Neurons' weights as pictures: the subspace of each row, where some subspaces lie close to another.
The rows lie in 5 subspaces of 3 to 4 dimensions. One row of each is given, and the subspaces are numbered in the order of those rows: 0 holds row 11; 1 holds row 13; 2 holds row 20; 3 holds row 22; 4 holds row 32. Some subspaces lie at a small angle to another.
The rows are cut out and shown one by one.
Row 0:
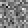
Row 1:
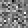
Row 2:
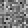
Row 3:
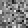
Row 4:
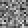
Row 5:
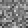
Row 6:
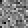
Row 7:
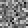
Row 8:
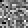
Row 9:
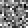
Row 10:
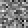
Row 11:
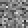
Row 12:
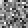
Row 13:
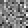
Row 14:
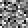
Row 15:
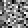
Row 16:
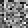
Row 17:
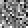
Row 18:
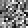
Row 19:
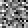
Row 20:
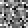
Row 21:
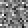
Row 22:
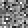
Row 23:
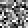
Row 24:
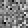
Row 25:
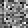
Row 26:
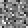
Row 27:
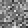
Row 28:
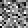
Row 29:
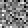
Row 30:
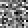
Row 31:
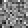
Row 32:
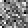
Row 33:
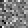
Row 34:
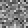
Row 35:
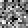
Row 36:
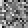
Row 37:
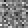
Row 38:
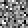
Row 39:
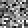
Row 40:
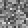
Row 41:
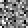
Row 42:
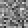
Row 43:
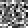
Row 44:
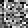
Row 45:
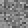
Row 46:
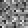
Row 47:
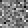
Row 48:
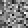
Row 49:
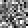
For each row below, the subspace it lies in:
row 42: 3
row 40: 4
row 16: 3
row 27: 2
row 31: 1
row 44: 3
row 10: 0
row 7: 1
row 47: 1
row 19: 0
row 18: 0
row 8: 1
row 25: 3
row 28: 4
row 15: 4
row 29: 1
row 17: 1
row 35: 4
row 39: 3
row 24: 2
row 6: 1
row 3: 4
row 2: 3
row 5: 2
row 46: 4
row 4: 2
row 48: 4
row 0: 1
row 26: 0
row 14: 4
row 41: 0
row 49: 1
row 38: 2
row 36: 0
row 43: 4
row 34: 1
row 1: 4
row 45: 3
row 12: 2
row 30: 0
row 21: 2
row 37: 4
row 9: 2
